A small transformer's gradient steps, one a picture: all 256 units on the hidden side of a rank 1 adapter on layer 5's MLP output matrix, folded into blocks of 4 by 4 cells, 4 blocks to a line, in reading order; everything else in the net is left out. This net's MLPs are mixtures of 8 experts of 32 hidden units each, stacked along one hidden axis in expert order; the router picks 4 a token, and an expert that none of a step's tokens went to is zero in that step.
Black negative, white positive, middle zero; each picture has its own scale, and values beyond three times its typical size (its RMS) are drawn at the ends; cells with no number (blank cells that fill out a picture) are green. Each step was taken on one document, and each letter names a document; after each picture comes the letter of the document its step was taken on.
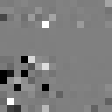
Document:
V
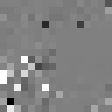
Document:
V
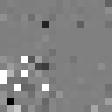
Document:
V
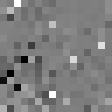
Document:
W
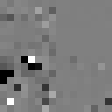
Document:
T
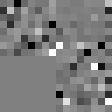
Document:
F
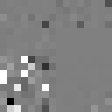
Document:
V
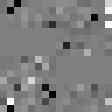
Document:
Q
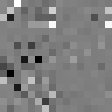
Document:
W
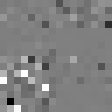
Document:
V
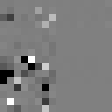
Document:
T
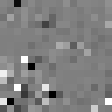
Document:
Q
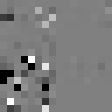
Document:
T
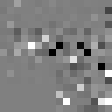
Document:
F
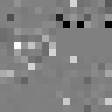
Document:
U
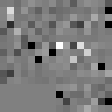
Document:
F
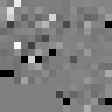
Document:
U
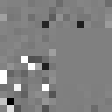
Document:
V
